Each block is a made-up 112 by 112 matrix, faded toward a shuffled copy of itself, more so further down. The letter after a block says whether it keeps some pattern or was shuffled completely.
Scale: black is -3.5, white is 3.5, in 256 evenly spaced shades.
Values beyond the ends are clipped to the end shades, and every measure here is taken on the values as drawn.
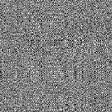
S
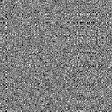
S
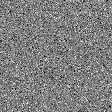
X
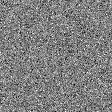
X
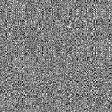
S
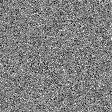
X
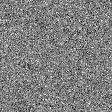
X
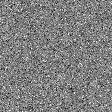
X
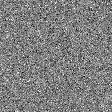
X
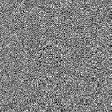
S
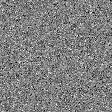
X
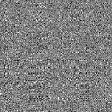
S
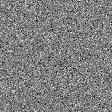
X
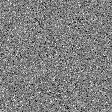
X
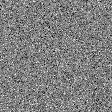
X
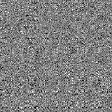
S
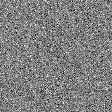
X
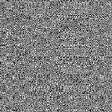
S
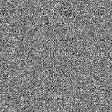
S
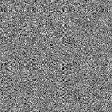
S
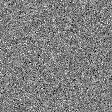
X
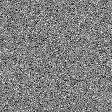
X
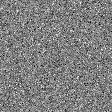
X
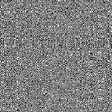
S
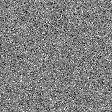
X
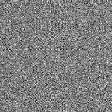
S
